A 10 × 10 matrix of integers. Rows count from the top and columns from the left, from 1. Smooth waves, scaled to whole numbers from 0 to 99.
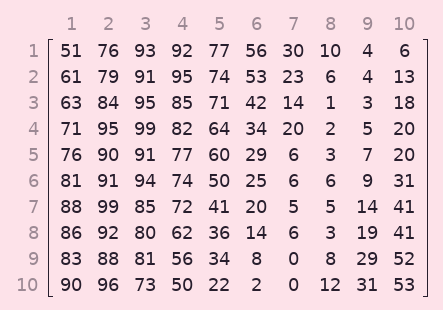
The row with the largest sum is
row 2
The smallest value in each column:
51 76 73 50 22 2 0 1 3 6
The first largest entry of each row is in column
3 4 3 3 3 3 2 2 2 2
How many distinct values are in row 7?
8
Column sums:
750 890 882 745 529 283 110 56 125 295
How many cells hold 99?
2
